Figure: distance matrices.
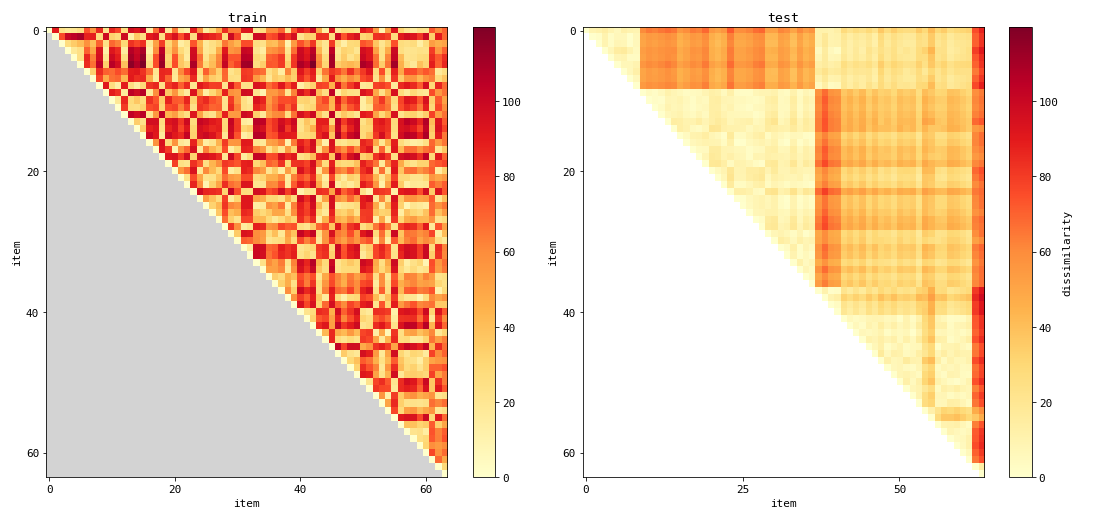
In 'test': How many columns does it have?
64
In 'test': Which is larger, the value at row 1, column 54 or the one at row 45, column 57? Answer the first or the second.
the first
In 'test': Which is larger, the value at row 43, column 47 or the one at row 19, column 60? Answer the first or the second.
the second
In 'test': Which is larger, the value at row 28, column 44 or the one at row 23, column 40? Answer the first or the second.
the second
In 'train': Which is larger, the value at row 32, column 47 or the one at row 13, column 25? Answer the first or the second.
the second
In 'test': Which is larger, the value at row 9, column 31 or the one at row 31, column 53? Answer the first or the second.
the second
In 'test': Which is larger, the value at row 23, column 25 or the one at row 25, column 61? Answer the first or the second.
the second
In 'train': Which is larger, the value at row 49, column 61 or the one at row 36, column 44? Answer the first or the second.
the first
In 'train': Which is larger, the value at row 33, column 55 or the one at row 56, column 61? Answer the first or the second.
the first
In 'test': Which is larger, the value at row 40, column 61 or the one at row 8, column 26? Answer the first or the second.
the second
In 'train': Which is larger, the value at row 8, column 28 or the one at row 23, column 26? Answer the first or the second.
the second
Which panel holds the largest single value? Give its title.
train
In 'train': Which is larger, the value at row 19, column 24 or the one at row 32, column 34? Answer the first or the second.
the second
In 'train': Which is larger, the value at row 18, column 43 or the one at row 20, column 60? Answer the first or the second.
the first
